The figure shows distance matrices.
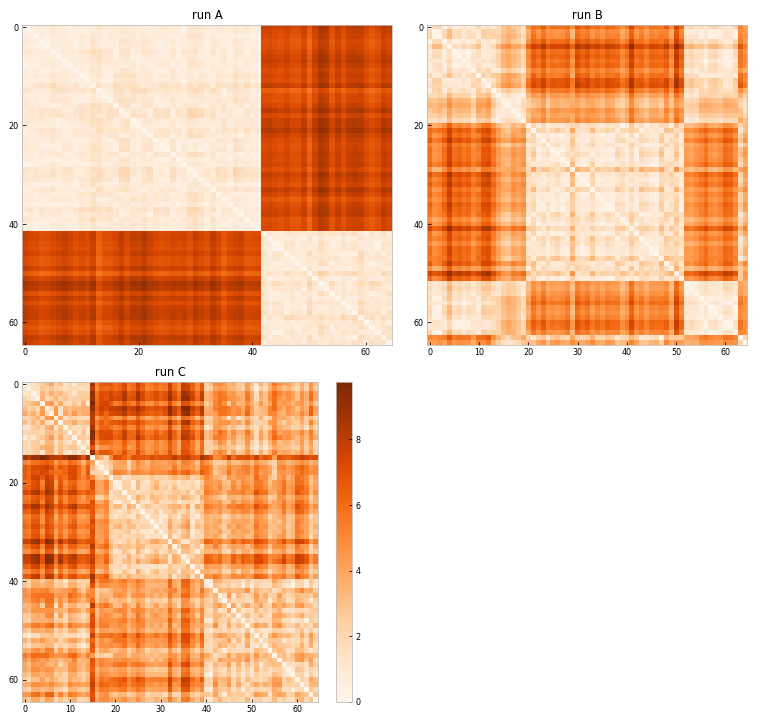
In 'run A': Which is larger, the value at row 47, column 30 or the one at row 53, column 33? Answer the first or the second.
the second
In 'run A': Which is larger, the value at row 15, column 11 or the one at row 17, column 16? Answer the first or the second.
the second
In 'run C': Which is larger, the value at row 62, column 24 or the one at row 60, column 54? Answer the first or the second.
the first
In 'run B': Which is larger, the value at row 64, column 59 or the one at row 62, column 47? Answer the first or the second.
the second
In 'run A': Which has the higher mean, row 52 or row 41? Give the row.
52
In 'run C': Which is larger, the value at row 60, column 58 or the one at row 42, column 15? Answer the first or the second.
the second
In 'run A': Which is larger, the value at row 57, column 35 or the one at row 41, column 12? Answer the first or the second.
the first
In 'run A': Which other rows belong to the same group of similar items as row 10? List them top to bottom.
0, 1, 2, 3, 4, 5, 6, 7, 8, 9, 11, 12, 13, 14, 15, 16, 17, 18, 19, 20, 21, 22, 23, 24, 25, 26, 27, 28, 29, 30, 31, 32, 33, 34, 35, 36, 37, 38, 39, 40, 41
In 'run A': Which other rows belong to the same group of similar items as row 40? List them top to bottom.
0, 1, 2, 3, 4, 5, 6, 7, 8, 9, 10, 11, 12, 13, 14, 15, 16, 17, 18, 19, 20, 21, 22, 23, 24, 25, 26, 27, 28, 29, 30, 31, 32, 33, 34, 35, 36, 37, 38, 39, 41
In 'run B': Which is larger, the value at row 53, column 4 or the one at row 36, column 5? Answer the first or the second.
the second
